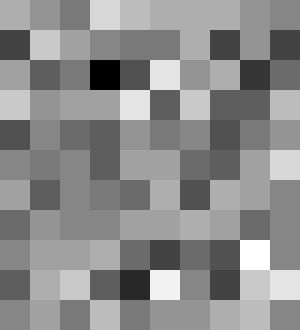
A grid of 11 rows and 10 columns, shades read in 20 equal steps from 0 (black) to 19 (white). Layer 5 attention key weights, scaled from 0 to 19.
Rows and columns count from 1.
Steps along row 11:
up down up down up same up up down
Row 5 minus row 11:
-4 -2 -1 -7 2 -2 -1 -7 -5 1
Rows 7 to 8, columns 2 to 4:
7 10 9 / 11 10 10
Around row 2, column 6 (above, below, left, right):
13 17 9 13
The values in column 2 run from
7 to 15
